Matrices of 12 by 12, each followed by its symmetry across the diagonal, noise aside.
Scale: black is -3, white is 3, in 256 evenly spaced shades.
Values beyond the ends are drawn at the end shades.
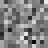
neither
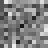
neither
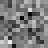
neither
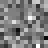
antisymmetric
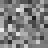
antisymmetric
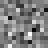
antisymmetric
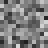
antisymmetric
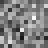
neither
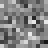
neither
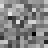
neither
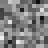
antisymmetric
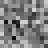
neither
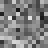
antisymmetric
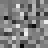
antisymmetric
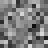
neither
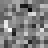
antisymmetric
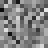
neither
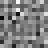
antisymmetric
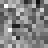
neither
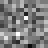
neither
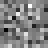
antisymmetric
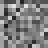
antisymmetric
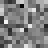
antisymmetric
